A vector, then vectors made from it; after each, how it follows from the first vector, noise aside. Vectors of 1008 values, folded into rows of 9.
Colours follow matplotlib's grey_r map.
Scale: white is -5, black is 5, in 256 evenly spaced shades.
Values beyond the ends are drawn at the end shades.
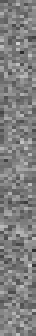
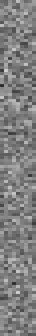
reversed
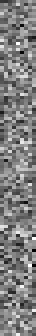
scaled up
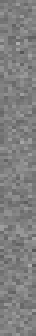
shrunk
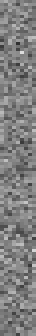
negated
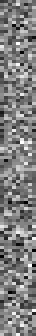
scaled up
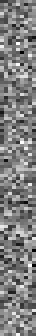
scaled up
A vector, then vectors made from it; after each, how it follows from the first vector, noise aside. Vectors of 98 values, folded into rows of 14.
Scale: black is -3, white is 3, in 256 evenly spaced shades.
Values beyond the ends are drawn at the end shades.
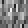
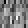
reversed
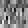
wrapped around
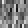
negated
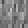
shrunk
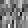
wrapped around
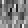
negated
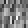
reversed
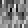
negated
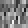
wrapped around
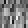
reversed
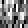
scaled up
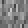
shrunk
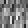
reversed
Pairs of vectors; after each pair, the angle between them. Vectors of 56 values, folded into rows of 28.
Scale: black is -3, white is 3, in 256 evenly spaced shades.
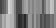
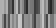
partly opposed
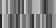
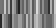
partly aligned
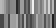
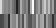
nearly parallel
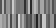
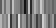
nearly parallel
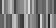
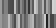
partly opposed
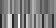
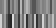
nearly opposite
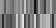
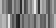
partly opposed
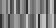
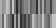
orthogonal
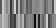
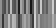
partly opposed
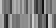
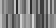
partly aligned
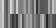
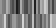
partly opposed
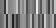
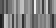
orthogonal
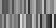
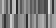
orthogonal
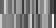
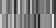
partly aligned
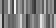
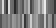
orthogonal
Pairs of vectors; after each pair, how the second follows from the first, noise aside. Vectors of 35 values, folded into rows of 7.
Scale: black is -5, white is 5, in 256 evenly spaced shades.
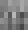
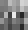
scaled up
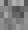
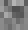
copied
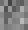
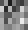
scaled up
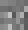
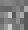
copied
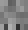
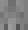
shrunk
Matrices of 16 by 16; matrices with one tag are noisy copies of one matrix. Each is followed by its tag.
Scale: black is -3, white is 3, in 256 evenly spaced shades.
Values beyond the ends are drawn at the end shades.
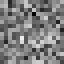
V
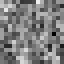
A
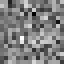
V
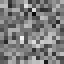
V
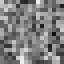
A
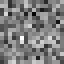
V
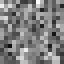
A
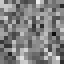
A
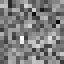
V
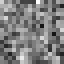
A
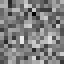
V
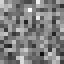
A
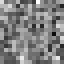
A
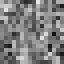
A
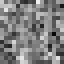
A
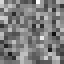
A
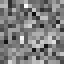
V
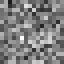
V
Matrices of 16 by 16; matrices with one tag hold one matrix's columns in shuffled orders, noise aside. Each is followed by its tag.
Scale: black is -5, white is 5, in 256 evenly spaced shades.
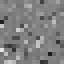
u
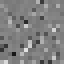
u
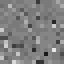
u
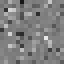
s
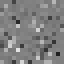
u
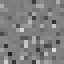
u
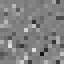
u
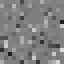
u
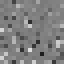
u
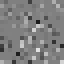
u
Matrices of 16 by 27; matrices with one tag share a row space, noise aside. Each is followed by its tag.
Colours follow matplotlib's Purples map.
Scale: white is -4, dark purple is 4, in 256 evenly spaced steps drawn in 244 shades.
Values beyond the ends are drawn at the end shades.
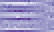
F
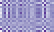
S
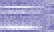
F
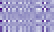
S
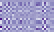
S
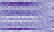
F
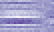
F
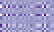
S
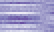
F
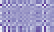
S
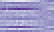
F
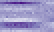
F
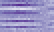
F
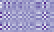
S
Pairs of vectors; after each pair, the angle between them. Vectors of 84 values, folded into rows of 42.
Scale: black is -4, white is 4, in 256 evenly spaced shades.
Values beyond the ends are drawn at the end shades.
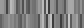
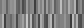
partly aligned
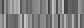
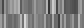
nearly parallel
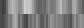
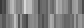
nearly parallel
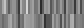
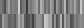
nearly opposite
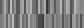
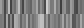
nearly opposite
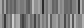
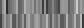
orthogonal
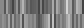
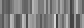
orthogonal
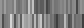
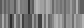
nearly opposite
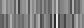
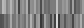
nearly parallel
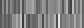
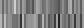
nearly opposite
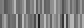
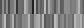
orthogonal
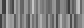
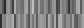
nearly parallel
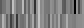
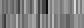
partly opposed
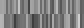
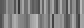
nearly opposite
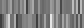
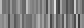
partly opposed
